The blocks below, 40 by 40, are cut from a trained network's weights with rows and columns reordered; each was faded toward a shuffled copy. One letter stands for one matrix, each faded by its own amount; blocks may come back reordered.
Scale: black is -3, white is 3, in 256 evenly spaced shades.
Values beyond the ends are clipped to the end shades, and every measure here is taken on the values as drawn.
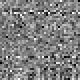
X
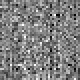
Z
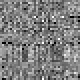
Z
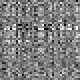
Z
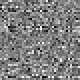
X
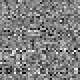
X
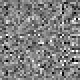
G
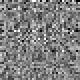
Z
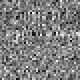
X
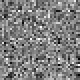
G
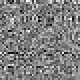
X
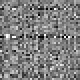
Z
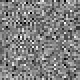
G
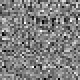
X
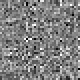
G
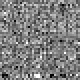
Z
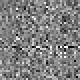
Z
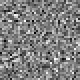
X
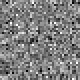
G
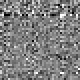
Z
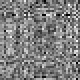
Z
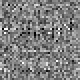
Z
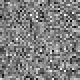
G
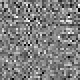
G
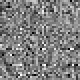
Z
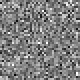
G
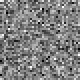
G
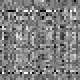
Z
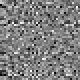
X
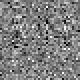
G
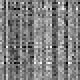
Z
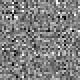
G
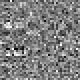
G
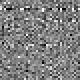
Z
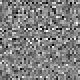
X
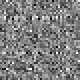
X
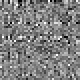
X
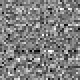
X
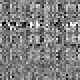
Z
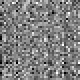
Z
